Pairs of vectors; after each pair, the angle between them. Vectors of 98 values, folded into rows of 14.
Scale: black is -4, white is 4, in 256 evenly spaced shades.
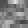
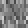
orthogonal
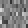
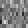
nearly opposite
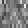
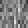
partly opposed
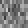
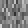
partly aligned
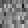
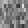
nearly opposite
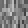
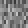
partly aligned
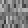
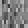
orthogonal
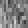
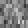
partly opposed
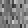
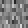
nearly opposite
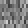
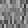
nearly opposite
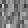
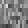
partly opposed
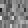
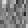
orthogonal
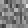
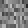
nearly opposite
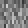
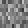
orthogonal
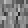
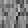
nearly parallel
